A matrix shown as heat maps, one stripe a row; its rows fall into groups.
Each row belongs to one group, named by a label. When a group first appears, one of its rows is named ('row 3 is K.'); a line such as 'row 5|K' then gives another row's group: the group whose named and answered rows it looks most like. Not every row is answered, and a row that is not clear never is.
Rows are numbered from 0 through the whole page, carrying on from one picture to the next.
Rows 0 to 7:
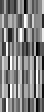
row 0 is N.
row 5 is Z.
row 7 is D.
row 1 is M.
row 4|Z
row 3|D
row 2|N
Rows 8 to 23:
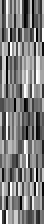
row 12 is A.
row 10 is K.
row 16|D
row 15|N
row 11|Z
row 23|D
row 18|M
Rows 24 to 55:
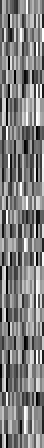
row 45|Z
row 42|K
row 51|A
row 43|A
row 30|Z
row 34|N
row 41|M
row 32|A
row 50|A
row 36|K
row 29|N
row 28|Z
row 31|A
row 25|Z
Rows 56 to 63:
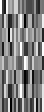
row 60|M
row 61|N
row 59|N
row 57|N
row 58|Z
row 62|N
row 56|D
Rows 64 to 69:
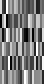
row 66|N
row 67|Z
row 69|M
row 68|K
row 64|D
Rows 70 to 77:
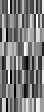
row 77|A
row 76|N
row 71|Z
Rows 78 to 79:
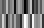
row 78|N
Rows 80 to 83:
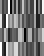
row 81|D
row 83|D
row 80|K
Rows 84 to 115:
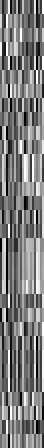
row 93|A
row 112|M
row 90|Z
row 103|A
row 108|K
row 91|K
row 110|K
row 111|K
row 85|D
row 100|K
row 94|N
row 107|N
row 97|A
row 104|A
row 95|M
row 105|K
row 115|Z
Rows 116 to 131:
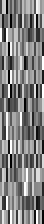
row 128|A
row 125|D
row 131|Z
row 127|K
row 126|Z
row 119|Z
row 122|K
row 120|N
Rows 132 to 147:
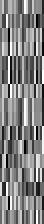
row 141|K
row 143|A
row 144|Z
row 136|K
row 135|Z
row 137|K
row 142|N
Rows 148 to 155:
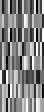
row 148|K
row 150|K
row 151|Z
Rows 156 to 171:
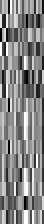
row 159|D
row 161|N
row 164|M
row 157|D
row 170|N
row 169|M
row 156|Z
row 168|M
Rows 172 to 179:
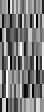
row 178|N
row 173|K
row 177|D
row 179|A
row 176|K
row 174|A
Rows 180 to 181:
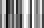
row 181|M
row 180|M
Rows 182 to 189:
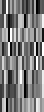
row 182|D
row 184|Z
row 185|K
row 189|A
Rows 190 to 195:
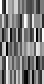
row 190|D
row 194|D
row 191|M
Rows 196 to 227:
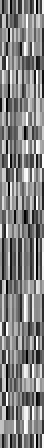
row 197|A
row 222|M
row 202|Z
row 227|K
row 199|M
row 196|K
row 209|Z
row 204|A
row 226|M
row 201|Z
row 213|K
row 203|A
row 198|Z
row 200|D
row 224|D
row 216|A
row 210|Z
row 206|A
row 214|K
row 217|M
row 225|M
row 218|M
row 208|M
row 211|N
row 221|D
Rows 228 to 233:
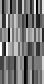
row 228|K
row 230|Z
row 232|N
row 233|N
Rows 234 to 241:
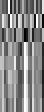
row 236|N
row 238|M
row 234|K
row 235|Z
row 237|M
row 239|M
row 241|M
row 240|M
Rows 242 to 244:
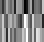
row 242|N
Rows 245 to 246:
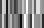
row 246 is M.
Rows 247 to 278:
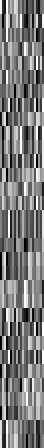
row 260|M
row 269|N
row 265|A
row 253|N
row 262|K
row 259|A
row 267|M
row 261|Z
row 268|M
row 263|K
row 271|A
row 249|D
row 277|D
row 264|N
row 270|K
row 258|K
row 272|K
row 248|N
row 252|D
